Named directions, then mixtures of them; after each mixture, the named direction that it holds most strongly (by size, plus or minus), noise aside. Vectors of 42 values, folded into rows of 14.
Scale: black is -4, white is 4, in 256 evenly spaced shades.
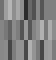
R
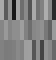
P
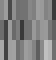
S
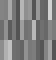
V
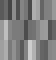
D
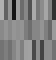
P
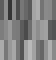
D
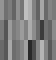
R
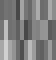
D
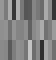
P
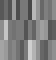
D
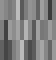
V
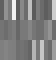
P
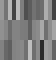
P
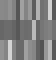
V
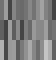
S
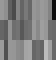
S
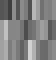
D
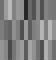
R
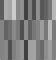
R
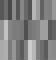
D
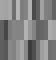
D
